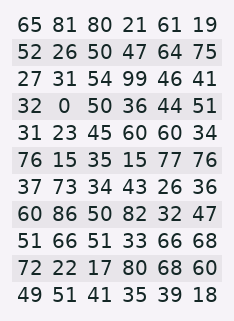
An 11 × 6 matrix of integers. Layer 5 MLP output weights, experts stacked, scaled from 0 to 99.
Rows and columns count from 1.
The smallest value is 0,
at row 4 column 2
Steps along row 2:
down up down up up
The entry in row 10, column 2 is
22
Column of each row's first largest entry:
2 6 4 6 4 5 2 2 6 4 2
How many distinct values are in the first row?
6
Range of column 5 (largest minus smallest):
51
